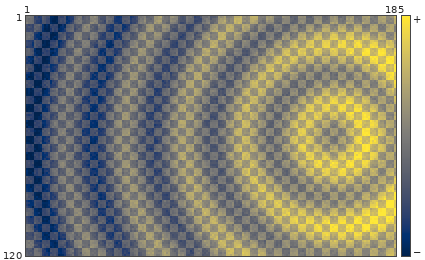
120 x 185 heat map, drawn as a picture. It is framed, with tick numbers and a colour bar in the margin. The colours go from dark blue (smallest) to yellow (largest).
No lone cell stands out from its neighbours. Concentric rings centre on the middle right. Values rise toward the right.
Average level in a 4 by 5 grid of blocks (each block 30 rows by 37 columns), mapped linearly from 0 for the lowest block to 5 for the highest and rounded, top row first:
01235 / 01345 / 01345 / 12345
